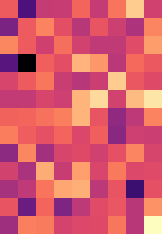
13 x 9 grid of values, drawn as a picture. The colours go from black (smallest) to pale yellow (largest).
Roughest part: top left. Average level on the scale: 60%. Ninth with the lowest average: top left. Mirror symmetry: none.
